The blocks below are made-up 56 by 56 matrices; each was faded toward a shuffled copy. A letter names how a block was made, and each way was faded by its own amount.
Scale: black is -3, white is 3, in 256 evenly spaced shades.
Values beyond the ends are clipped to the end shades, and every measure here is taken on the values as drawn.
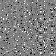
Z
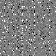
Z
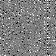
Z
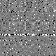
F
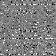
F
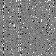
Z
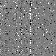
Z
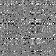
F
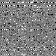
F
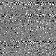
F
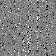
Z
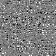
Z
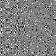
Z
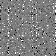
Z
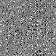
Z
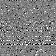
F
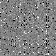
Z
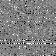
F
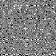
F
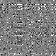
F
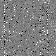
Z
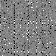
Z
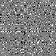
F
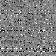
F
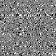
F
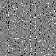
Z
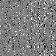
Z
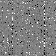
Z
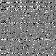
F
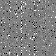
Z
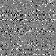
F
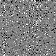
Z
